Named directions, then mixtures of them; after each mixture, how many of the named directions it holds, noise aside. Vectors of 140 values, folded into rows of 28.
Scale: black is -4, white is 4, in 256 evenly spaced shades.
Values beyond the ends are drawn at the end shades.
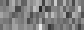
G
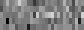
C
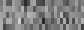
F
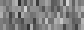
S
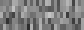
three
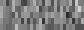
three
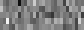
two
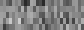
one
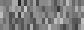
one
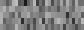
three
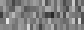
three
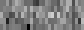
two
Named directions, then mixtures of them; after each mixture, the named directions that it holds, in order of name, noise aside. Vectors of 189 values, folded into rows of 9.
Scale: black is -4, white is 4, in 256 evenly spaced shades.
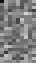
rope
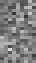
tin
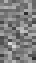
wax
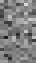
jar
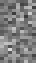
tin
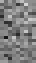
jar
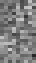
tin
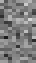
jar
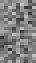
tin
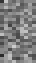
rope, wax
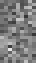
tin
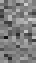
jar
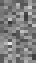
tin, wax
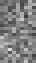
tin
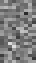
wax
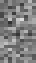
jar, tin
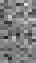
jar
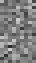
rope, tin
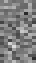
wax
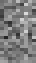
jar, rope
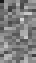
rope, tin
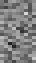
wax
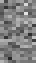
jar, wax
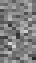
jar, wax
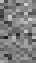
jar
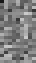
rope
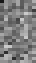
rope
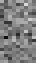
jar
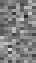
tin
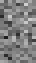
jar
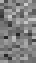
jar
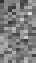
rope, tin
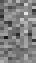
jar, rope
